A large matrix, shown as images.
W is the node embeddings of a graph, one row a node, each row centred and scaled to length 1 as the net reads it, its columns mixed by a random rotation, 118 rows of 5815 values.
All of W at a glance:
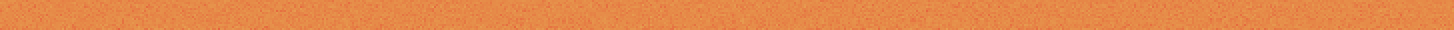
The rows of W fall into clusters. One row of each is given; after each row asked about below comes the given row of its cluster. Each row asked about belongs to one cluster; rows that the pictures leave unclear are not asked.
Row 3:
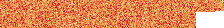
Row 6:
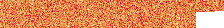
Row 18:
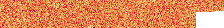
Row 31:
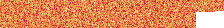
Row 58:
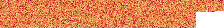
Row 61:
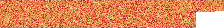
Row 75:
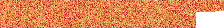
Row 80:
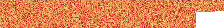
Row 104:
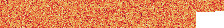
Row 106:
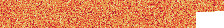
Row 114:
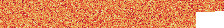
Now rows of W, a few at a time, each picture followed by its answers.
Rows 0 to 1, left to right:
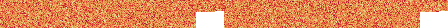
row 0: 114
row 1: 58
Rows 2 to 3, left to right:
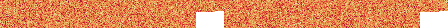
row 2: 114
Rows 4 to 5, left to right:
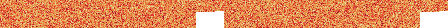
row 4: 106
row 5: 104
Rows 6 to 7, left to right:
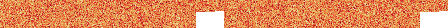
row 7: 31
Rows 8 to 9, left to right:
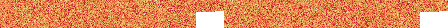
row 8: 75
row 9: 6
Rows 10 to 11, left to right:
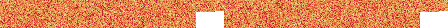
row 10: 6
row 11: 3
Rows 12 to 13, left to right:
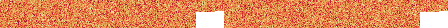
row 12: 31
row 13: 75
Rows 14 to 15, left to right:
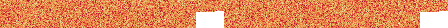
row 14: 106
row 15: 80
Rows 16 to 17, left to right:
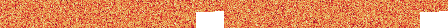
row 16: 80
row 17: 31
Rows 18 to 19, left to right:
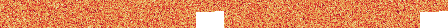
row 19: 80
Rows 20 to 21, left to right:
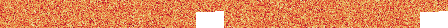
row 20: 31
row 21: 18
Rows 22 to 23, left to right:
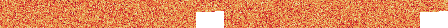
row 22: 58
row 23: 3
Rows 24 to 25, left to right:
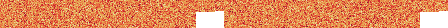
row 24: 31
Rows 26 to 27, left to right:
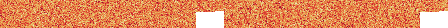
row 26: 31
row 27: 3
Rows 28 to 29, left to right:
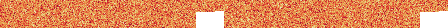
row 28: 31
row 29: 18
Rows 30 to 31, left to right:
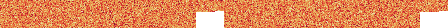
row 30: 58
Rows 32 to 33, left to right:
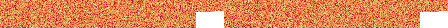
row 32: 80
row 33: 114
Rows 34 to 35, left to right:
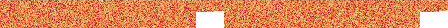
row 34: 106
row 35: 104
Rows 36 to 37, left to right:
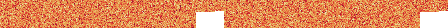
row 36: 80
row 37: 114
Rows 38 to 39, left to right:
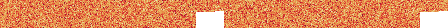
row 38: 75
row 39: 3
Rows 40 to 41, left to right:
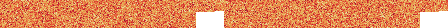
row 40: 3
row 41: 61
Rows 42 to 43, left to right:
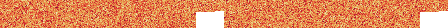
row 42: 3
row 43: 114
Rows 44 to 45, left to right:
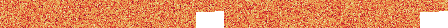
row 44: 80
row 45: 3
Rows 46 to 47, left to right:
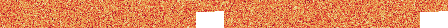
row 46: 106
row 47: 61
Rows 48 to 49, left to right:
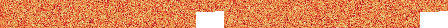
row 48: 31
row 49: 61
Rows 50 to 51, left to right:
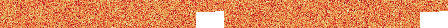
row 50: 75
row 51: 6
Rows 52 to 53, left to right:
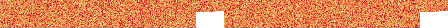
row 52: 6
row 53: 80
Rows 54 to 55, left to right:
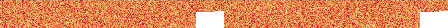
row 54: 114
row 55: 104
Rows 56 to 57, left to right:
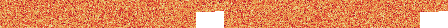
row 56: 58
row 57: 61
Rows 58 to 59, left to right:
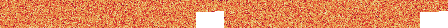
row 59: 114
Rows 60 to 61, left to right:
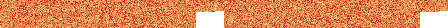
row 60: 58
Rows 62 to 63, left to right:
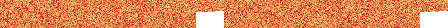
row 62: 3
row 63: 3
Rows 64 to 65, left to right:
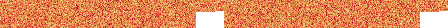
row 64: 6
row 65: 6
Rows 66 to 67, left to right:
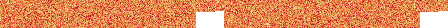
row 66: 6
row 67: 61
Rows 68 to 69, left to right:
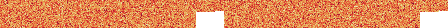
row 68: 104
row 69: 80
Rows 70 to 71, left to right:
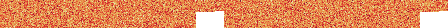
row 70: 31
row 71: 106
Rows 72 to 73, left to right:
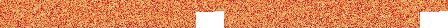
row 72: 31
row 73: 61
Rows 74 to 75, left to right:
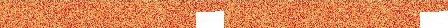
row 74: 75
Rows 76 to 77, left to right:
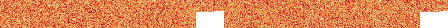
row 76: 18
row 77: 75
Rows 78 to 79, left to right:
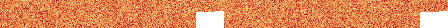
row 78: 3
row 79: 75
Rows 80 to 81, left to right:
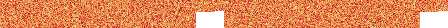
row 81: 61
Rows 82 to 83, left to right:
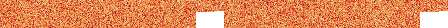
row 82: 106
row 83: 75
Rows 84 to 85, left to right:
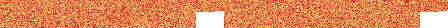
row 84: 104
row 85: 75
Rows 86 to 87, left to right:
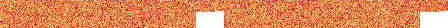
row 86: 6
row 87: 75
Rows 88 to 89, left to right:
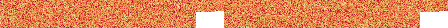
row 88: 80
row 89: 104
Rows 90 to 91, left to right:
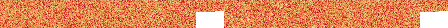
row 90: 75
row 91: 18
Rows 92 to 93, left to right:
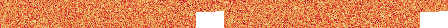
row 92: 75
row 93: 61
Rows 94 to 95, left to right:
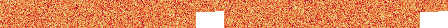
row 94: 6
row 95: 61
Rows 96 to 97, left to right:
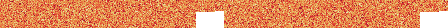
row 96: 31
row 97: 6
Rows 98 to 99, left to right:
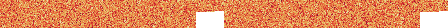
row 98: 106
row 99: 6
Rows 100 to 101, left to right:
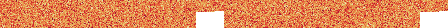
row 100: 106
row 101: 104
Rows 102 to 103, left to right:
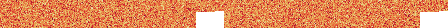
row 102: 106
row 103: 75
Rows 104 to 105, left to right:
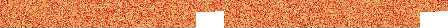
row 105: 18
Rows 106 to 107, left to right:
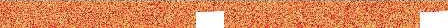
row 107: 104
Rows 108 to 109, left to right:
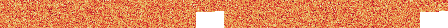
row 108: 18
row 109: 58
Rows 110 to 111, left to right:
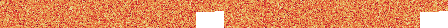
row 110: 61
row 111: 18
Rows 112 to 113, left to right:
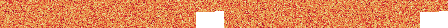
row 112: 61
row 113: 114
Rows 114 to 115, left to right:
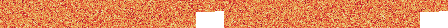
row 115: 61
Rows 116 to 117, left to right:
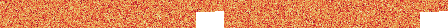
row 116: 61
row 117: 31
